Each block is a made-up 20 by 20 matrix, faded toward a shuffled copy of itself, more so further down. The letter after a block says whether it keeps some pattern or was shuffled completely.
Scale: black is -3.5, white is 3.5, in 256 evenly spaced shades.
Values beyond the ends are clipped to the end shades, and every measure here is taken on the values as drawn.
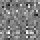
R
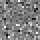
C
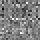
R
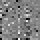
R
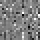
R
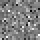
C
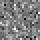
C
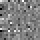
R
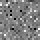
C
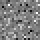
C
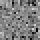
R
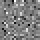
R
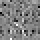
R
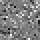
C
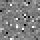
C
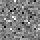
C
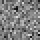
C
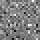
R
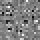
R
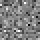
R
